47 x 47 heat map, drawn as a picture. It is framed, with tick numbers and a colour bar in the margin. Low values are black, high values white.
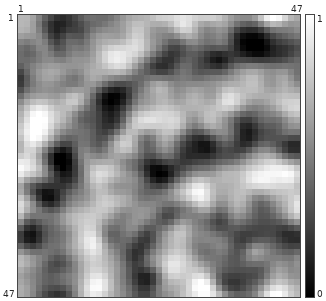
No overall slope runs across the table. Rings spread out from the bottom right. The halves do not mirror each other.
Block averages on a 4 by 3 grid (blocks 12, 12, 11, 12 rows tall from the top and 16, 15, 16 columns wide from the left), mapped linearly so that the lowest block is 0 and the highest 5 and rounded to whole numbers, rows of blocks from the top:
2 3 0 / 3 3 2 / 2 1 5 / 3 3 1
